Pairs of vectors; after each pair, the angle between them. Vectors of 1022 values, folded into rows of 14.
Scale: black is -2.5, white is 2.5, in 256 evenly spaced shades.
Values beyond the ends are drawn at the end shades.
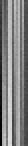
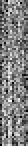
partly aligned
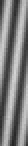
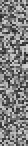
orthogonal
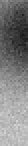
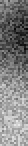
nearly parallel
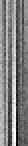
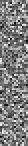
orthogonal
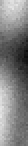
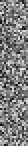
orthogonal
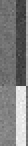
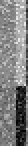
nearly opposite
